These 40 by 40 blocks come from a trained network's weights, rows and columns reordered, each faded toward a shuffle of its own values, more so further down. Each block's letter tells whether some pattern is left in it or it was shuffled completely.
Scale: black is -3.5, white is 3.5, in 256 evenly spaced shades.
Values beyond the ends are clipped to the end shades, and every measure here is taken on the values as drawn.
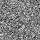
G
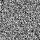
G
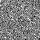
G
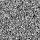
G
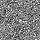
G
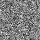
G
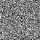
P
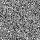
G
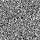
G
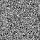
G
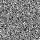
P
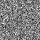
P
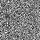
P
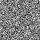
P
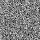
P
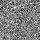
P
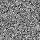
G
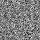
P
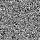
P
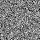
G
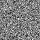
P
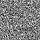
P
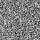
G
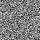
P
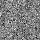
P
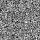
P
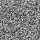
G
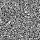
P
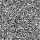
G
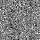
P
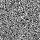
G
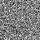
G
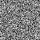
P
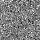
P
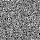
G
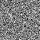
G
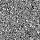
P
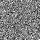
G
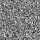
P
